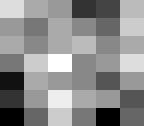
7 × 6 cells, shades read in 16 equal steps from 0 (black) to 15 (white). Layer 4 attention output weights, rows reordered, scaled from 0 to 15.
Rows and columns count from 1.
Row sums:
50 52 57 64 42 50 31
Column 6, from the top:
11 12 10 13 9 5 6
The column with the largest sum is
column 3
